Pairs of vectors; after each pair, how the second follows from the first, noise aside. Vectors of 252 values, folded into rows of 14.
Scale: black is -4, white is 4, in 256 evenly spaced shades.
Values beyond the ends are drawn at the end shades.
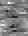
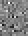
sign-scrambled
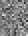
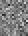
negated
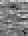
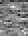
negated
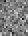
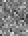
sign-scrambled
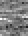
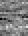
negated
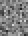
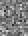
negated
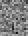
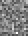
negated
